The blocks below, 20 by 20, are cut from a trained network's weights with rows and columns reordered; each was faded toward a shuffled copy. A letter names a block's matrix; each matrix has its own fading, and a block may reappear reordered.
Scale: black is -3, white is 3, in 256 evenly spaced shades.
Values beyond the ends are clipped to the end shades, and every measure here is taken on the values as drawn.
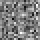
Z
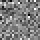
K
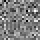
K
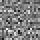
K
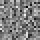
Z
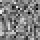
K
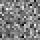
K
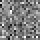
K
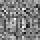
Z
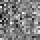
K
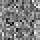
K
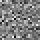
K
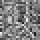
Z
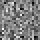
K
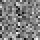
Z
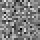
Z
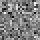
K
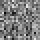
Z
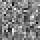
K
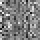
Z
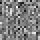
K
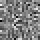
Z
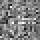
K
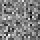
K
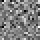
K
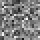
Z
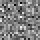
Z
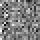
K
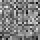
Z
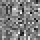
K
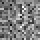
Z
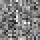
Z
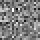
Z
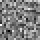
Z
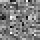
K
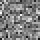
Z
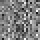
Z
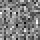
Z
